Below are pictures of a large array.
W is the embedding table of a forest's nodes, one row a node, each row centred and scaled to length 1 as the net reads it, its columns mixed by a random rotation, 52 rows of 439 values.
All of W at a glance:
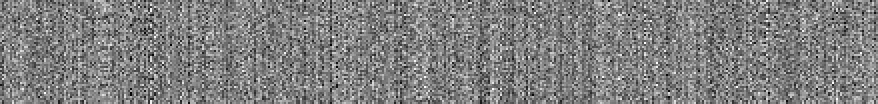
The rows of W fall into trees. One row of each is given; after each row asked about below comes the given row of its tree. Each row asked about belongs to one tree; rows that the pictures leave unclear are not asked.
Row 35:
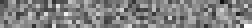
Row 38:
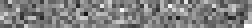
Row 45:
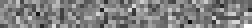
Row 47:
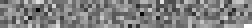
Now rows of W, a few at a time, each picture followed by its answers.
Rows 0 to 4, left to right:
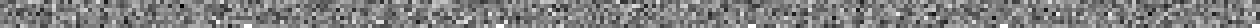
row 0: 45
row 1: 47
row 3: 45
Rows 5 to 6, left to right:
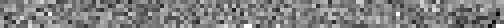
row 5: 47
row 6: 38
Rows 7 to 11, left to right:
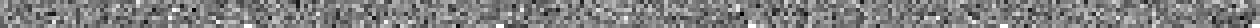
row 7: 45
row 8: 35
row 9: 38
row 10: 45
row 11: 38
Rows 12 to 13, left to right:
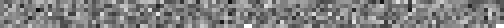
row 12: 47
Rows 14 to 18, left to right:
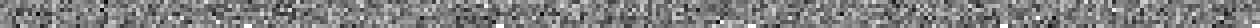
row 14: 45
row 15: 38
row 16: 45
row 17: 38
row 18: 45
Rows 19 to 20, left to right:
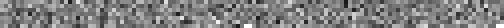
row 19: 45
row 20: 47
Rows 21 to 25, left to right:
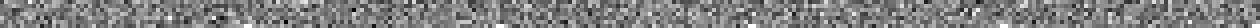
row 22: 47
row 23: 35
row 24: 35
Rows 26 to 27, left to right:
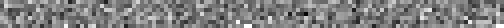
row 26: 45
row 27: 45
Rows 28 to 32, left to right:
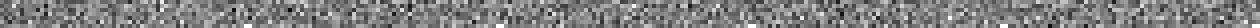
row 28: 47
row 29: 47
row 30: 47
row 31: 35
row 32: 45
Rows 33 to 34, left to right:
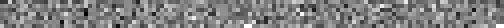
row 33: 35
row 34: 47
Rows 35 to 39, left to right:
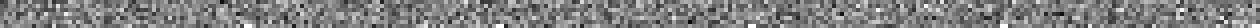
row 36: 47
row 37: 45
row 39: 45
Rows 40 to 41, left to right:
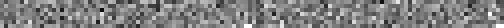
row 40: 47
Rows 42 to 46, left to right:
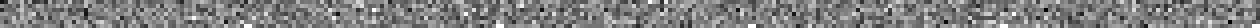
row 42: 35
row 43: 38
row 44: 47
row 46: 47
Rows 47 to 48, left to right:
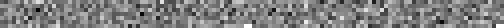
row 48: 45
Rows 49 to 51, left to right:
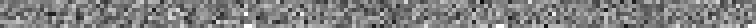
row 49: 45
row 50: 47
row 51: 47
